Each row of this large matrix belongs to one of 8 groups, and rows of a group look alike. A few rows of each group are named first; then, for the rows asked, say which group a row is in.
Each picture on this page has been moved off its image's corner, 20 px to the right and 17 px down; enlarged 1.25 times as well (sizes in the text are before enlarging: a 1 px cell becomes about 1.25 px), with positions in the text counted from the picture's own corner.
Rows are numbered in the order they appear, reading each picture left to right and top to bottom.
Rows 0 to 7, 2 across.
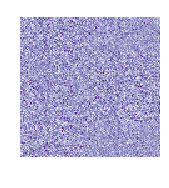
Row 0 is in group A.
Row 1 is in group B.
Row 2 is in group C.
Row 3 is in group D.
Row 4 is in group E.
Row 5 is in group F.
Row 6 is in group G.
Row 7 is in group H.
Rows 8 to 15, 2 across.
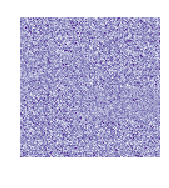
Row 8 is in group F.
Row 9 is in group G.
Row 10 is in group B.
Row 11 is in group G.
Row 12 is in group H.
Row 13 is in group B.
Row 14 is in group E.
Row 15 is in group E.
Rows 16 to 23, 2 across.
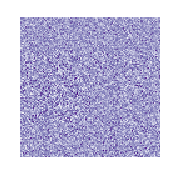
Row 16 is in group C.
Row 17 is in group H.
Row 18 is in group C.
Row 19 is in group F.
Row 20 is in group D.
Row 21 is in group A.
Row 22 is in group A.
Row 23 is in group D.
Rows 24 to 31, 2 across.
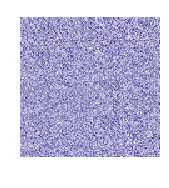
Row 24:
H
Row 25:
C
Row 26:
E
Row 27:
A
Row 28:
B
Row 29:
A
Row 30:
B
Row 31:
E
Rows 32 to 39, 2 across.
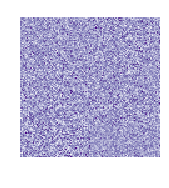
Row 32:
C
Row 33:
F
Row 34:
E
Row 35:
C
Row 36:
G
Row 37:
A
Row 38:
F
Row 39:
A
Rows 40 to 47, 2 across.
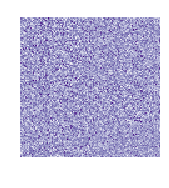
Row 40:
D
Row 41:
B
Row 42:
D
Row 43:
E
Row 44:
A
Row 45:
F
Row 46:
G
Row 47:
B
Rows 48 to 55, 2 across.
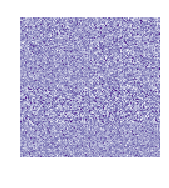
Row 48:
C
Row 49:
G
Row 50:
B
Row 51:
G
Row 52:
F
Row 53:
D
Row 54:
B
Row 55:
B
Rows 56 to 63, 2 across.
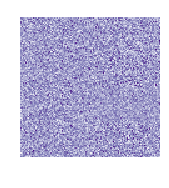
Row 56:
E
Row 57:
F
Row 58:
A
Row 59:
D
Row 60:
G
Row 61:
A
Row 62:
G
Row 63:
C
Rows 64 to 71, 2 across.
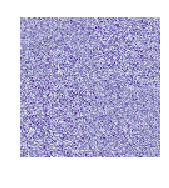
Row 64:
G
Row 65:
F
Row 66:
C
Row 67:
E
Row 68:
A
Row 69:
B
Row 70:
E
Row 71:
H
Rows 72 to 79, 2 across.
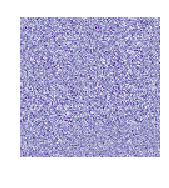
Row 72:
F
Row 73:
F
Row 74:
H
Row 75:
H
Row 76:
F
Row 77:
D
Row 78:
H
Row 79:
B
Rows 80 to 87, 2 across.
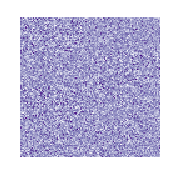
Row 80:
F
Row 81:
B
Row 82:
E
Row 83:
G
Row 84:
D
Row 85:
E
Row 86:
C
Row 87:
C
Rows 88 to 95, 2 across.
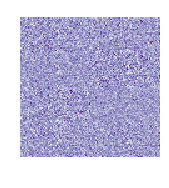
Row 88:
C
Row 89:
G
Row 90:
C
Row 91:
C
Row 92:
G
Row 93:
B
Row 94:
H
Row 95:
H
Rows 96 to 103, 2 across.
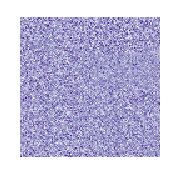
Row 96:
F
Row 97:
C
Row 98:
C
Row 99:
B
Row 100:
F
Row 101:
A
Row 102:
F
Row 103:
H
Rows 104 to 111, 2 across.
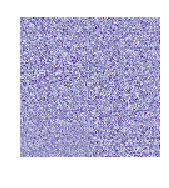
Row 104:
E
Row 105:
F
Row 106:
D
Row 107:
D
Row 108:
H
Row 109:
C
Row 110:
B
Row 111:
F
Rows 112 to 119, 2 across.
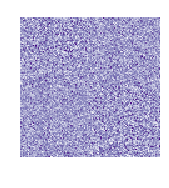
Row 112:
D
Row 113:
E
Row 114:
G
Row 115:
A
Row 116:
A
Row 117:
D
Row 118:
E
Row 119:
G
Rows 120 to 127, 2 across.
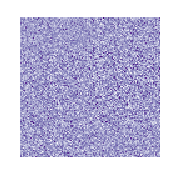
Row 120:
B
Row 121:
E
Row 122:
A
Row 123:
E
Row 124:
C
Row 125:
C
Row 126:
E
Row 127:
D
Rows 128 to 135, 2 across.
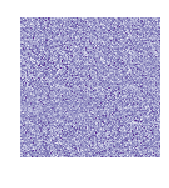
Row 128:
D
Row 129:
H
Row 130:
H
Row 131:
H
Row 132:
B
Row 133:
D
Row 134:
A
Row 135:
B
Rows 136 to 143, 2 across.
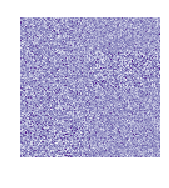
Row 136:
C
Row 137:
G
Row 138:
B
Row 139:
A
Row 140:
C
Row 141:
C
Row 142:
F
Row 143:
B
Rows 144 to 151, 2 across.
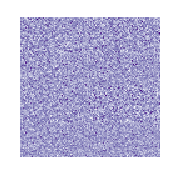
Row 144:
F
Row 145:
A
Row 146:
B
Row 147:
B
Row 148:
A
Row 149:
G
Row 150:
B
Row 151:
B
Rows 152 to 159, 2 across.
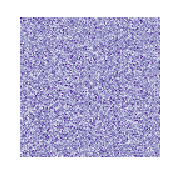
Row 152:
E
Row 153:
G
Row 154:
F
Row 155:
G
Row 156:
G
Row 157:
F
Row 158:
A
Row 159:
C
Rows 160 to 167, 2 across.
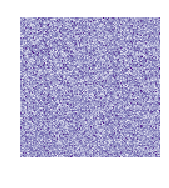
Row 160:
A
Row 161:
E
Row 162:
E
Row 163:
A
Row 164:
H
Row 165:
G
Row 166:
C
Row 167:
E
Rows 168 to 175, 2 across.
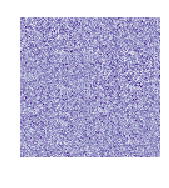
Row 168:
C
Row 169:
A
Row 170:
B
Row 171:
F
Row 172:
B
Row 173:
B
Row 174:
E
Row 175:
C
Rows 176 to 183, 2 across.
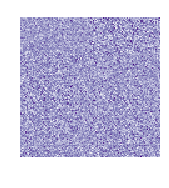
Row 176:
G
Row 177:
E
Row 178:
C
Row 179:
B
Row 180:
H
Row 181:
H
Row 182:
C
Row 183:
C
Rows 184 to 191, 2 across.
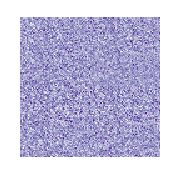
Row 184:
H
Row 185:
E
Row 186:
A
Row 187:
B
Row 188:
F
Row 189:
E
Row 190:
E
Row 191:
B
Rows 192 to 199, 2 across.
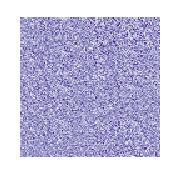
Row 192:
D
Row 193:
C
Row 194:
E
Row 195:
E
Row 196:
H
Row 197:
B
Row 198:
H
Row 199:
D
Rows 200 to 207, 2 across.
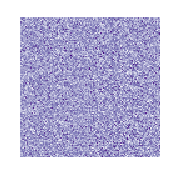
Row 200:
C
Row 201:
A
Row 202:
G
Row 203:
E
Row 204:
B
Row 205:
E
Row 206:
H
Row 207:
C
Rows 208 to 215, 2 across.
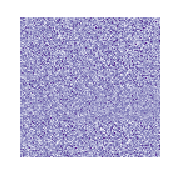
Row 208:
C
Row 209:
F
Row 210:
D
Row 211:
H
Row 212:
A
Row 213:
B
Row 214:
E
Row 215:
H
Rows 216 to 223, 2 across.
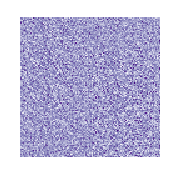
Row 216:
E
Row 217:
F
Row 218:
H
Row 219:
E
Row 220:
H
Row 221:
F
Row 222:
D
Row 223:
F
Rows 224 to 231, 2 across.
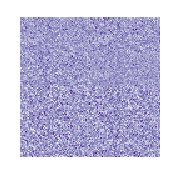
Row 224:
B
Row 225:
B
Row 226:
A
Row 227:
B
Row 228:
G
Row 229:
C
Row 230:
H
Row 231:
A
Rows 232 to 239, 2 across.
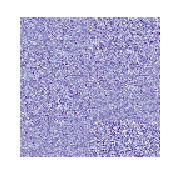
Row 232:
E
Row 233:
G
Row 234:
B
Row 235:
C
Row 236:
C
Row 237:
G
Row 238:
B
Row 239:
D
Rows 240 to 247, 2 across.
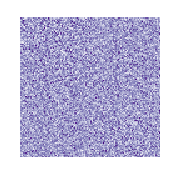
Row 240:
D
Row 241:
A
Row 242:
D
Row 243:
A
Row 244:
C
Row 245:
F
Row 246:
A
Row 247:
D
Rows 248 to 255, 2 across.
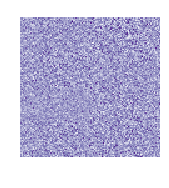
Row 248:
A
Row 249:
C
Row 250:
A
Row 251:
A
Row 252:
B
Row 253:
E
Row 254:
A
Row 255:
D
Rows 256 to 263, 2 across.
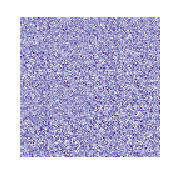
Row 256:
B
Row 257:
H
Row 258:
E
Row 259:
E
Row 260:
A
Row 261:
F
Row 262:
D
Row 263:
E
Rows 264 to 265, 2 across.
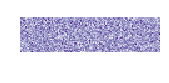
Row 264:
C
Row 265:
G
